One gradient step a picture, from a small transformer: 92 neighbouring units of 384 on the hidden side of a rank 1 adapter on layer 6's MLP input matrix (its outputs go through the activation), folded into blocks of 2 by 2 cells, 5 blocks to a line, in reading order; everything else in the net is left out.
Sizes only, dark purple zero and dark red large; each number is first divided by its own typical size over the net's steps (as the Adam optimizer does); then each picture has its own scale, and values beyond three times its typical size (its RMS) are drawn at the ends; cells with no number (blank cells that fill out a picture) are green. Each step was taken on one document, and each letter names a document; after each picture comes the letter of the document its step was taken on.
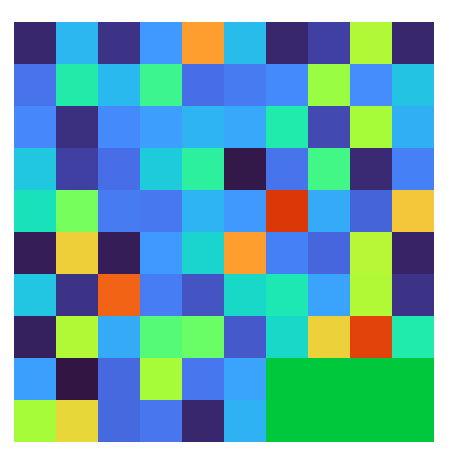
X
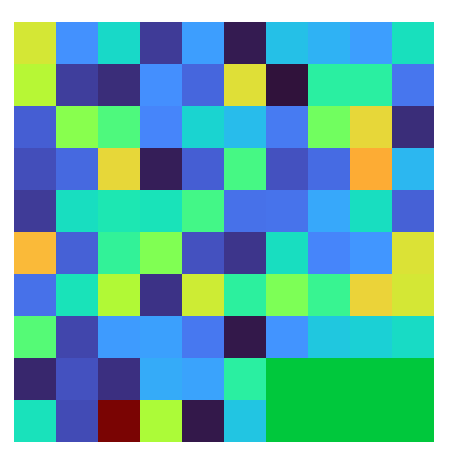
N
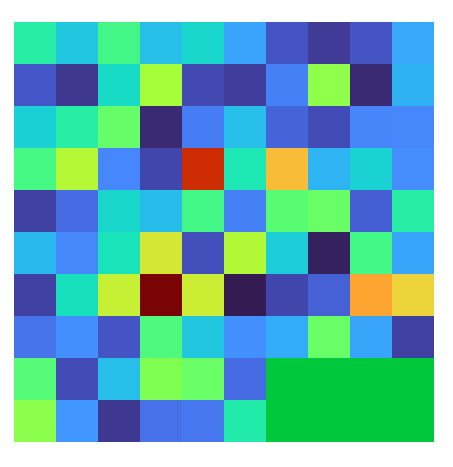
N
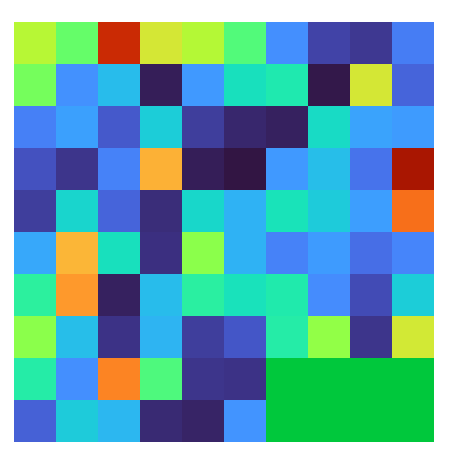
X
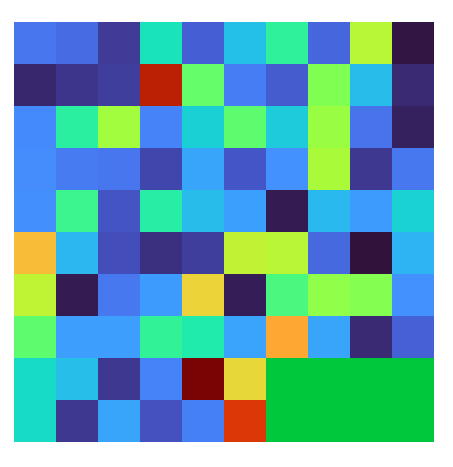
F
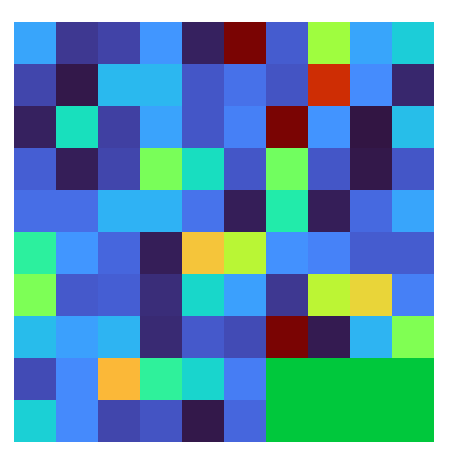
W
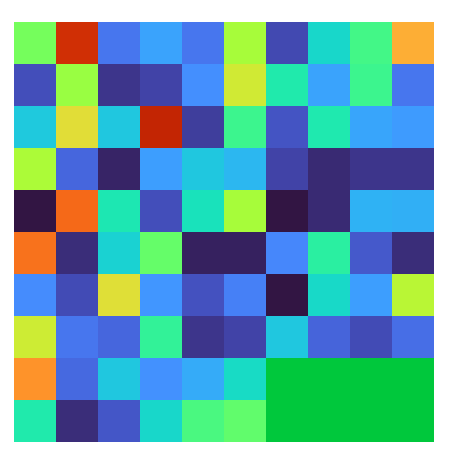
N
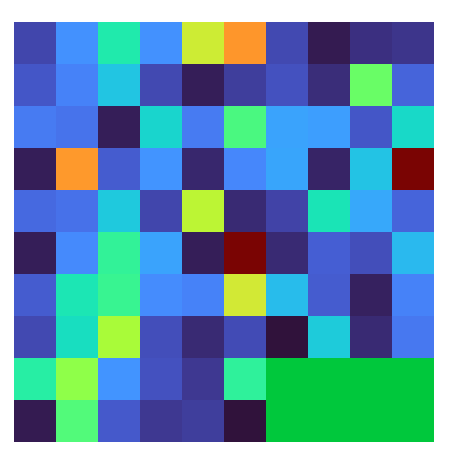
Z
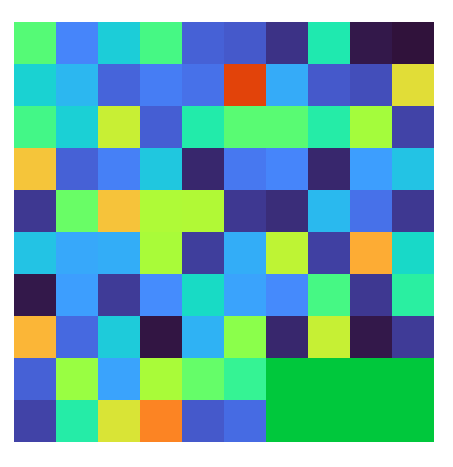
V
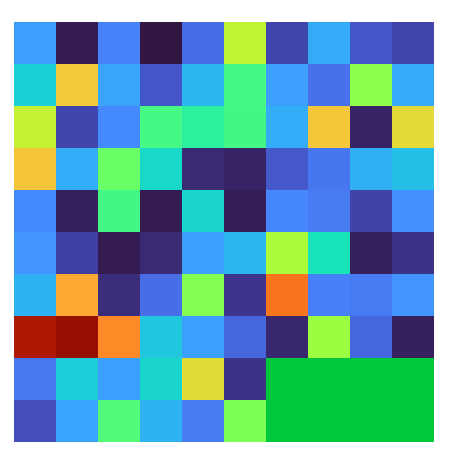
X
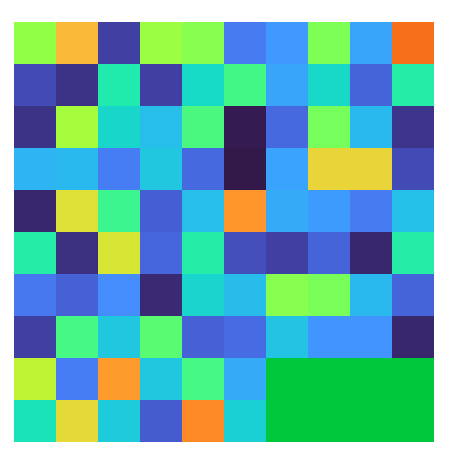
N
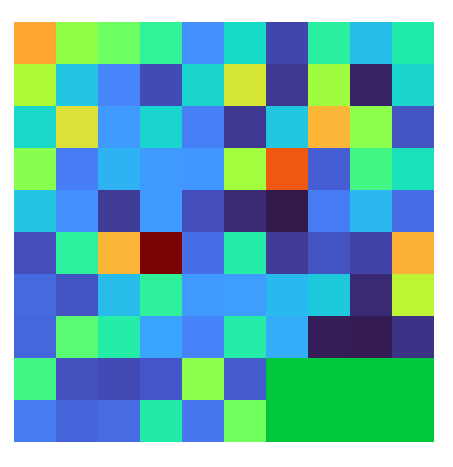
N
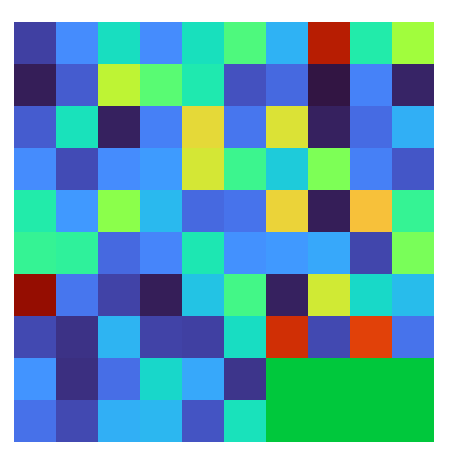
W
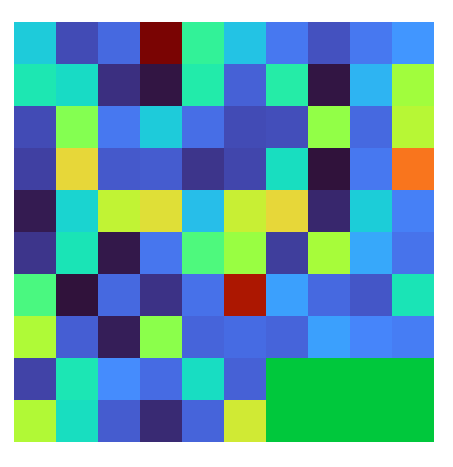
Z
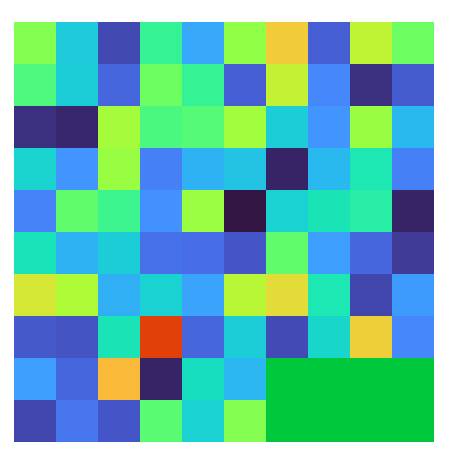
F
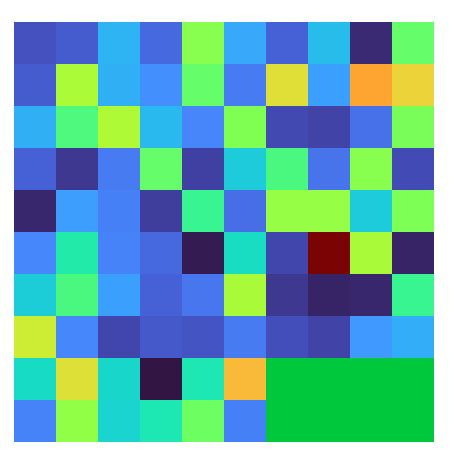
X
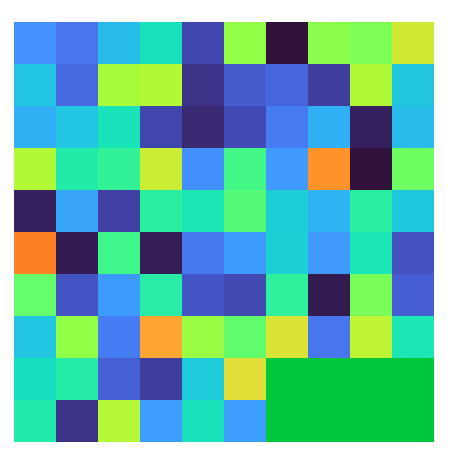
F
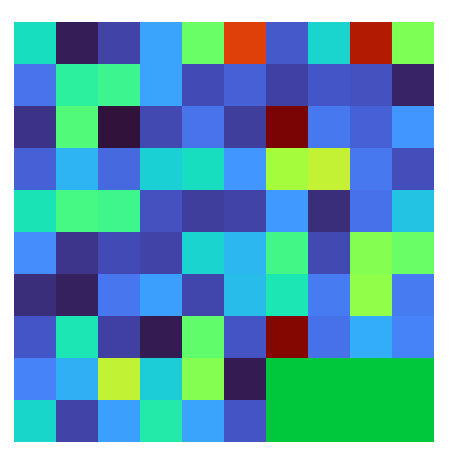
W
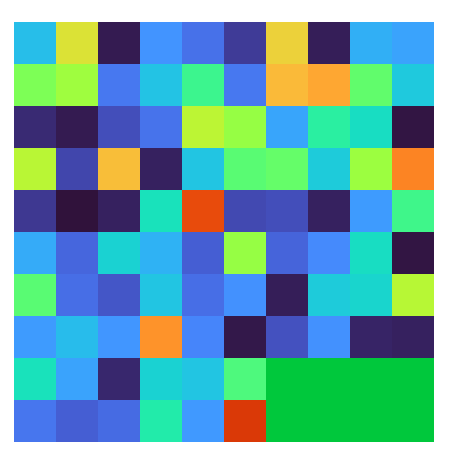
V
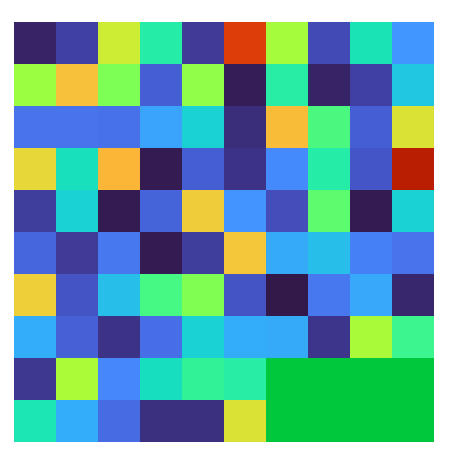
Z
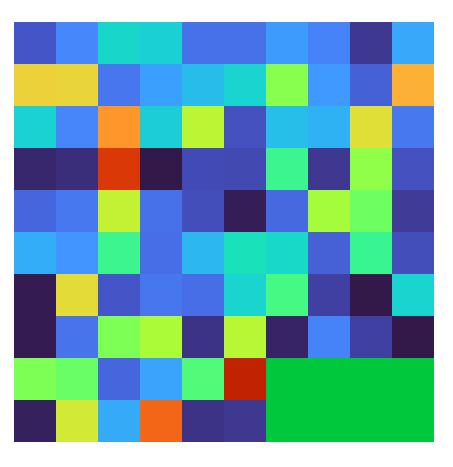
V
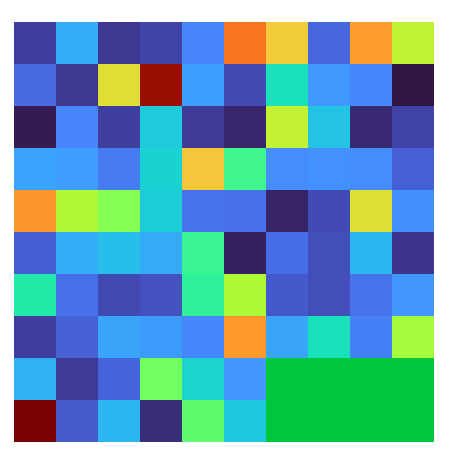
W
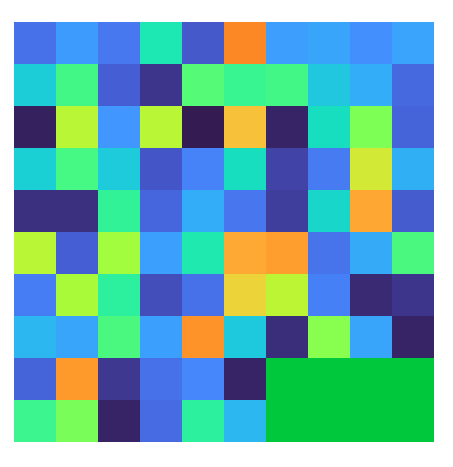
N
